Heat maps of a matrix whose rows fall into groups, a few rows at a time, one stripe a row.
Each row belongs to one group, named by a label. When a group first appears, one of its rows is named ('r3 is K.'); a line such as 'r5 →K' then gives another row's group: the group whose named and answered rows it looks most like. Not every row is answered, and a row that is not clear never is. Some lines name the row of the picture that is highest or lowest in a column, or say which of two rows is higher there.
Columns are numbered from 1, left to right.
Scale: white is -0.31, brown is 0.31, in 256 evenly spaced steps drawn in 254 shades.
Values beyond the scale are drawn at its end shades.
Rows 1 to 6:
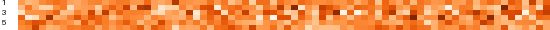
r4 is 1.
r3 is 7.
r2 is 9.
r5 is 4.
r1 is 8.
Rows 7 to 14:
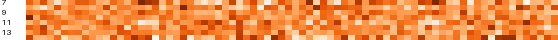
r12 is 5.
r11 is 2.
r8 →8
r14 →7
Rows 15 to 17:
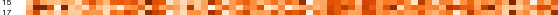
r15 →9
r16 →4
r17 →9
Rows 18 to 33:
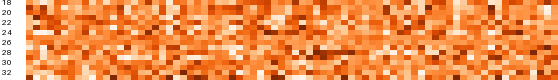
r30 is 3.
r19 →5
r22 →1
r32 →8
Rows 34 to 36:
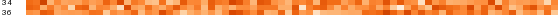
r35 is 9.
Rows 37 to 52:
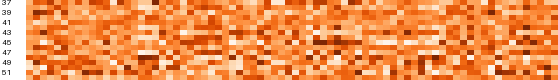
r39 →4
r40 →9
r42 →2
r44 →2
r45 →8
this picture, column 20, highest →43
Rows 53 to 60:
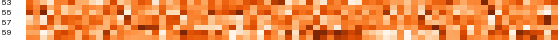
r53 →7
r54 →5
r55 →5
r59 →8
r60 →8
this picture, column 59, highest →58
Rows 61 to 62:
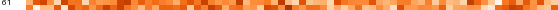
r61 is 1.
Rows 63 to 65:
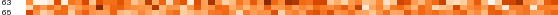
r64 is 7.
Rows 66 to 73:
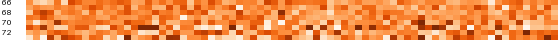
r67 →3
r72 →2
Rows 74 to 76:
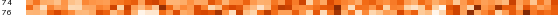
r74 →9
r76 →2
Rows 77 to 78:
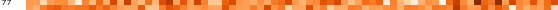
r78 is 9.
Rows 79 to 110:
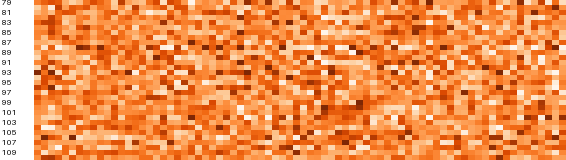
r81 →2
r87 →8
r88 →3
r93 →5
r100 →8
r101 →8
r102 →8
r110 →4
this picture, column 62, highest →97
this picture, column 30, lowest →100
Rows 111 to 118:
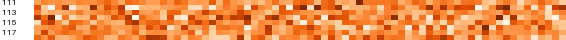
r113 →3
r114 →5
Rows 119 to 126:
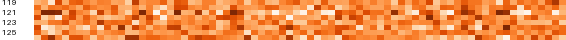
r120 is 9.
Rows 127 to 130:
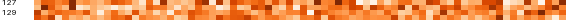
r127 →7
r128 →4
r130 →5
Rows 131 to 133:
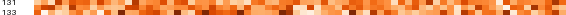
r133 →3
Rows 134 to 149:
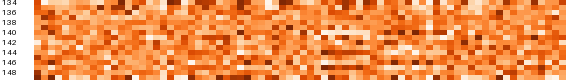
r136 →5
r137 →4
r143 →9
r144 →8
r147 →8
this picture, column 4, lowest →149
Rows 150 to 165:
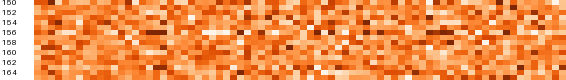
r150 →5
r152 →2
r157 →7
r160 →2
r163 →9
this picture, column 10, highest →154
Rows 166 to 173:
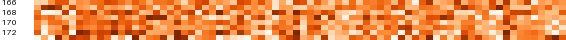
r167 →4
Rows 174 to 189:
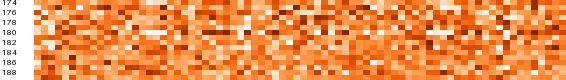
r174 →2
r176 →3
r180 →2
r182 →1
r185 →4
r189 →4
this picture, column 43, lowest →180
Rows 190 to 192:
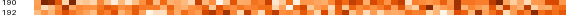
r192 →2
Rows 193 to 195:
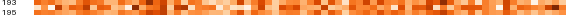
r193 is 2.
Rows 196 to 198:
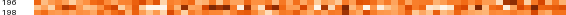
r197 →2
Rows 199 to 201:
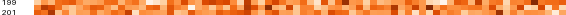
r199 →2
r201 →5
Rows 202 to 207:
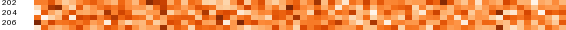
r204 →7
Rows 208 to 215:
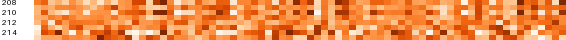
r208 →9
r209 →2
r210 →9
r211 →2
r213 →7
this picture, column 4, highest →214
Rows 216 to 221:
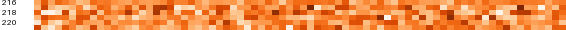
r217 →9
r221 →1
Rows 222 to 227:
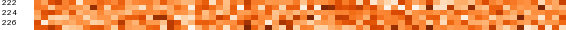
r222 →7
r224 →4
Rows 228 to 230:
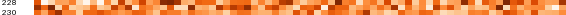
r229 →5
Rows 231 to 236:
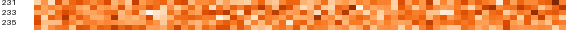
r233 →2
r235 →1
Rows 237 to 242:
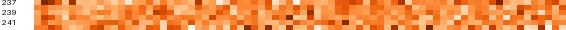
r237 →4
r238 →9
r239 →9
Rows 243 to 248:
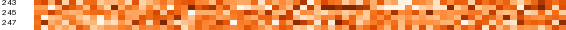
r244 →8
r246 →3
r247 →9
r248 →3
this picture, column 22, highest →243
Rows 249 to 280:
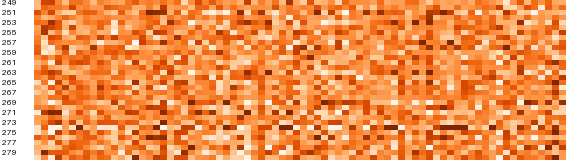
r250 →7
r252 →1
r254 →4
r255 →9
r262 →9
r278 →8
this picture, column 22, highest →279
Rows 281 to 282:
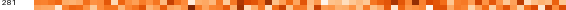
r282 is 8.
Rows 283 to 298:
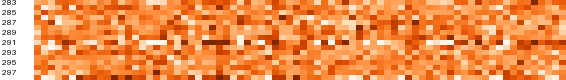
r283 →2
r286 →3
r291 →2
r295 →9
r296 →5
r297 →9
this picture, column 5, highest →291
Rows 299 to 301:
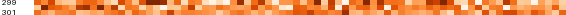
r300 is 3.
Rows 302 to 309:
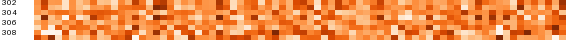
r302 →9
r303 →9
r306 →7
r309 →5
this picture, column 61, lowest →308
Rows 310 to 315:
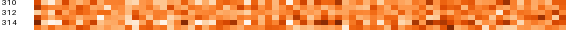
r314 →1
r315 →3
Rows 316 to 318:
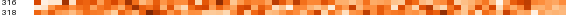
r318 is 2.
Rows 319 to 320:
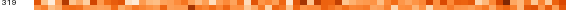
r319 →1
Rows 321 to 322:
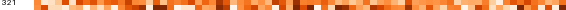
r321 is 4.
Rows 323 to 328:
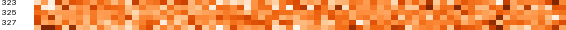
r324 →1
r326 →5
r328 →4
